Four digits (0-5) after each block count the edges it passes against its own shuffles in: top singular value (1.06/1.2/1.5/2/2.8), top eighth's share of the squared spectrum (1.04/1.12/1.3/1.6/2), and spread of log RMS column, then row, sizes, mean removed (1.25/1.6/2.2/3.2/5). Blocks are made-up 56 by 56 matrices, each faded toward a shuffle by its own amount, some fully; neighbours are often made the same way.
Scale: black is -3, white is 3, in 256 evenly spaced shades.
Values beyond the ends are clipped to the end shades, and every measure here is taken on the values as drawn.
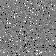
0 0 0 0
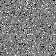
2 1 0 0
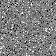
1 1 0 0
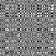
5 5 4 4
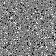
2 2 0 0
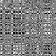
5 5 3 3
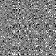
4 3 2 2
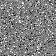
0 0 0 0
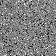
0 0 0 0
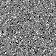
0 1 0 0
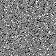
0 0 0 0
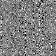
1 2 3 0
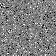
0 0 0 0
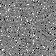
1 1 0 0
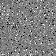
0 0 1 0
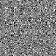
3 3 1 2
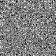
3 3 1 1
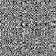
4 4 2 2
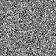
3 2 0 1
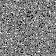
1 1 0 0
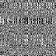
4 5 3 3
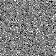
3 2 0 0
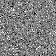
2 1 0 0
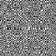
4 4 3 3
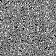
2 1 0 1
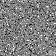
1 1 0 0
